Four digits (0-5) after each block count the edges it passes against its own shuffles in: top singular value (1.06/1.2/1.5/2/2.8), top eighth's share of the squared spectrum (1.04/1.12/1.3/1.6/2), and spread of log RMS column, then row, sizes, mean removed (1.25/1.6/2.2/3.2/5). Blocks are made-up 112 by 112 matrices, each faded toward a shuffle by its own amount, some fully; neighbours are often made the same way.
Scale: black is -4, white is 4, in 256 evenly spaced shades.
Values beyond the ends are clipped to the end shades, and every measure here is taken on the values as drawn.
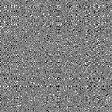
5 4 3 3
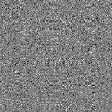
4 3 2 2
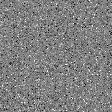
3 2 0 0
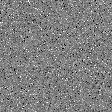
1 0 0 0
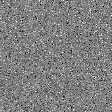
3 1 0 0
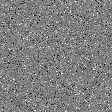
0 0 0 0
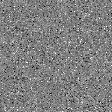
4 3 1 1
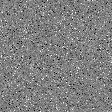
2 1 0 0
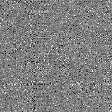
4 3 1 1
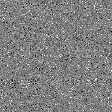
3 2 0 1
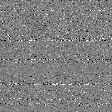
2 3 0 4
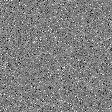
0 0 0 0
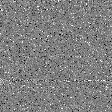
1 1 0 2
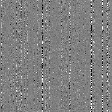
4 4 4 0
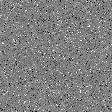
0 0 0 0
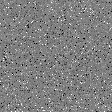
0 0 0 0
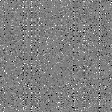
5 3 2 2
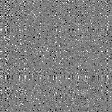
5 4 3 2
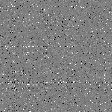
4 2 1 1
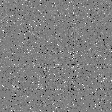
3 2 1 1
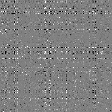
5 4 3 3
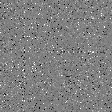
3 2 1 1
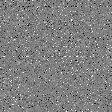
1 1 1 2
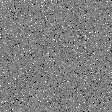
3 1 0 0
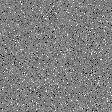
2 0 0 0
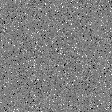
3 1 1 0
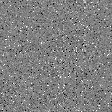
3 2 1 0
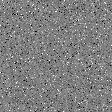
1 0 0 0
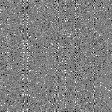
4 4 3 2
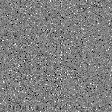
3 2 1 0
